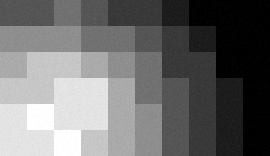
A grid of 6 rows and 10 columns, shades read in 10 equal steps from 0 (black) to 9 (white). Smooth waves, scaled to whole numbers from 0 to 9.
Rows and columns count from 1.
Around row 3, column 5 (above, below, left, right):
4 6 6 4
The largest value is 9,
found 2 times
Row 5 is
8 9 8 8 6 5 3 2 1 0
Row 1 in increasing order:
0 0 0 1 2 2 3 3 3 4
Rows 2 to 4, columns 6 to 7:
3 2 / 4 2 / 4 3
